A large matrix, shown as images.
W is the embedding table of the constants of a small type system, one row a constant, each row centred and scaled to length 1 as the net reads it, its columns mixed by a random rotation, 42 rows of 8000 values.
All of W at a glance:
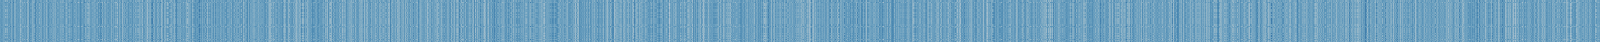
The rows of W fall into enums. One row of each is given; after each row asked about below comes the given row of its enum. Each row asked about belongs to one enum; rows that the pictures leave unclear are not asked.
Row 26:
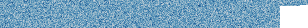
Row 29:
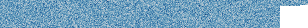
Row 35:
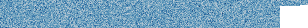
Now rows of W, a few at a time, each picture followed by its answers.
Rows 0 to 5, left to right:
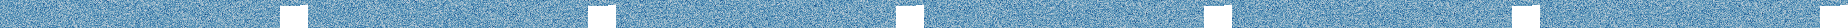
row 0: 29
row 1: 29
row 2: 26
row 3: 35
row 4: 35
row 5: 35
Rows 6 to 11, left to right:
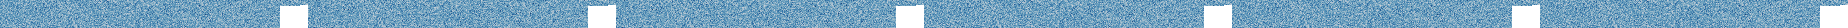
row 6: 29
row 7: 35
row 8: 35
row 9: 29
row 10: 29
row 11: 29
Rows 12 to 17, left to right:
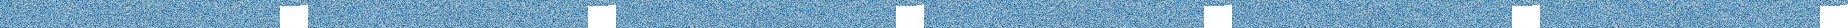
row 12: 35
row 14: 29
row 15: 35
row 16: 29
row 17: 29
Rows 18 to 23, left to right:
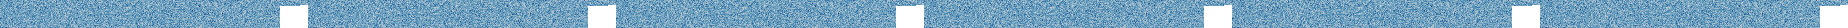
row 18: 35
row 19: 35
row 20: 35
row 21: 35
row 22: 35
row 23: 35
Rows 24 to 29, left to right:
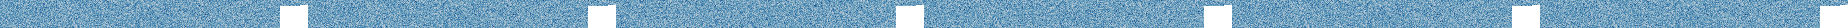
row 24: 29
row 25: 29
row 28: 29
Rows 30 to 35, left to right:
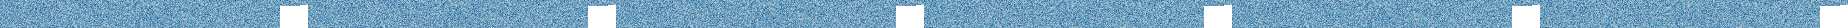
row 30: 29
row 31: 29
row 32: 29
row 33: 35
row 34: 29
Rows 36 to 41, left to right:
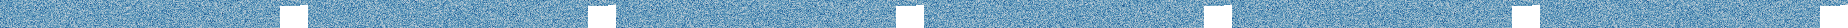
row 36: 35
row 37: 29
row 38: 35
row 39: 26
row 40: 35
